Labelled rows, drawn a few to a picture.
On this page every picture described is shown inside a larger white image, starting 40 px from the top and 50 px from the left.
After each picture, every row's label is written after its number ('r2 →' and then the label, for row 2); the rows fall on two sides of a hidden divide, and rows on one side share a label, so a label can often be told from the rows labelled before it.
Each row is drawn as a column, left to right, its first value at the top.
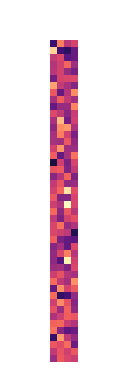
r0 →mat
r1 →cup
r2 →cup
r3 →cup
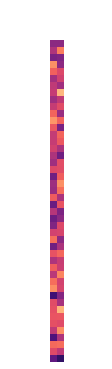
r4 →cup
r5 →cup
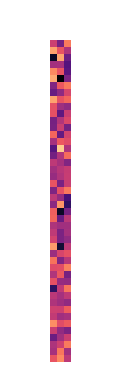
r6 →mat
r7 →cup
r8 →cup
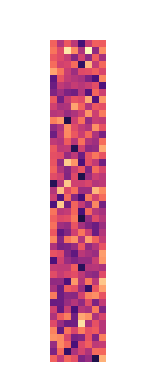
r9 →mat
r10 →cup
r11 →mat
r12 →mat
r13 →cup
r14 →mat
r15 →cup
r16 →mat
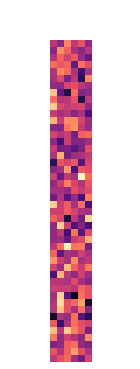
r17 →cup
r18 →mat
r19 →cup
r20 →cup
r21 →cup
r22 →mat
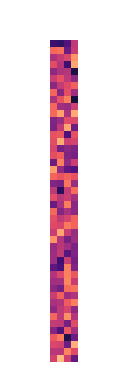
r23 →mat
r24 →mat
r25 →cup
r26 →cup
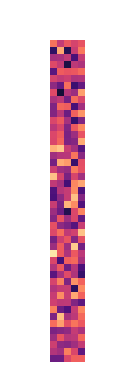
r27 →cup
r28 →mat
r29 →cup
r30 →mat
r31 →mat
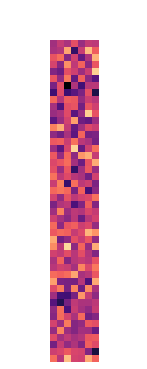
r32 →mat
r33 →cup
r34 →mat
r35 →cup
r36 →mat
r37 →mat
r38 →mat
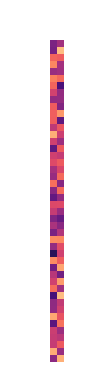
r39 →cup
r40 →mat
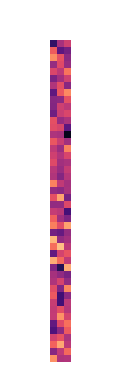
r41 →mat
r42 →cup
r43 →cup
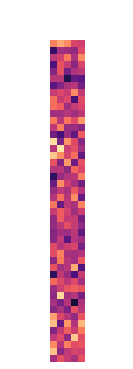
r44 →cup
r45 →mat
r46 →cup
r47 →cup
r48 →cup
